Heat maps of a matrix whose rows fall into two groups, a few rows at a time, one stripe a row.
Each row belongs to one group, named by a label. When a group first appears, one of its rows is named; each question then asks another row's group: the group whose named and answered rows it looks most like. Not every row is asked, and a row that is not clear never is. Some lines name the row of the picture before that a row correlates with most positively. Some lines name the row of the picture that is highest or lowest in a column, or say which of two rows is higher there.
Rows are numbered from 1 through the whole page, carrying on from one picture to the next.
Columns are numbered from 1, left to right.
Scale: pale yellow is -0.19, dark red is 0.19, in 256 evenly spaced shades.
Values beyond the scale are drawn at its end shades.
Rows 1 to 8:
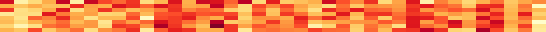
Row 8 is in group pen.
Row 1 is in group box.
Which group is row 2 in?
pen
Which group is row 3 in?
box
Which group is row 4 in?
pen
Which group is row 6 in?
pen
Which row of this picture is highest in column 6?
2
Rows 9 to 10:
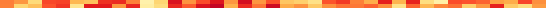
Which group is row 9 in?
box
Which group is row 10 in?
box
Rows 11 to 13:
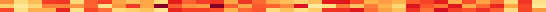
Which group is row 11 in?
box
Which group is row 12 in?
pen
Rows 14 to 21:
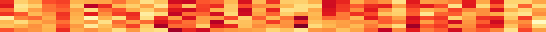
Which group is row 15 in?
box
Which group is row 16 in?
box
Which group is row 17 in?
box
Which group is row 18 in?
pen
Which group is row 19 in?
pen
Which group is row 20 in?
pen
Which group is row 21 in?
box
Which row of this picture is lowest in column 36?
17
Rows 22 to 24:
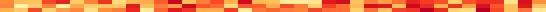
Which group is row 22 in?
box
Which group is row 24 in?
pen
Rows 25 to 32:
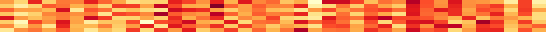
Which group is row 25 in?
box
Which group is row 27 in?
box
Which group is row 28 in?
pen
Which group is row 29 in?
box
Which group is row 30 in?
pen
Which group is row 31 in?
box
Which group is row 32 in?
pen
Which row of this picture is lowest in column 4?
31
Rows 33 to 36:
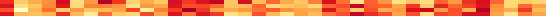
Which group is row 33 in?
box
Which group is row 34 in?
box
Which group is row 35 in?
pen
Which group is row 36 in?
box
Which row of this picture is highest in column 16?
33
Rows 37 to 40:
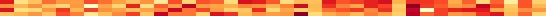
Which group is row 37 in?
box
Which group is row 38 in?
pen
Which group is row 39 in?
box
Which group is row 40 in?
pen
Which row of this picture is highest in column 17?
40
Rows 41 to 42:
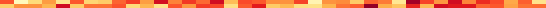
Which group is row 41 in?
pen
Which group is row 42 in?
box
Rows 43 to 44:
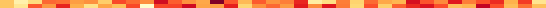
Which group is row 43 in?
pen
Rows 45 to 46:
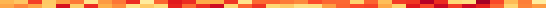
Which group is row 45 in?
pen
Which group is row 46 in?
box
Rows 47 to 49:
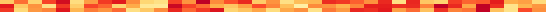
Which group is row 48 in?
box
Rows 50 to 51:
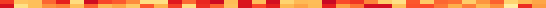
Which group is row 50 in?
box
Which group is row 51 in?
box
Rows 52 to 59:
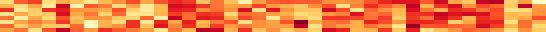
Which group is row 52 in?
pen
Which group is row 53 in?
box
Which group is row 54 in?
box
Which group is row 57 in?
pen
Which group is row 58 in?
pen
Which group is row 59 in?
box
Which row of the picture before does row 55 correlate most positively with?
50
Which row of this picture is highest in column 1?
54
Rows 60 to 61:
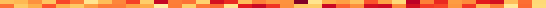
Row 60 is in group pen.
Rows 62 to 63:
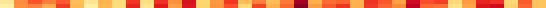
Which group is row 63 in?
pen
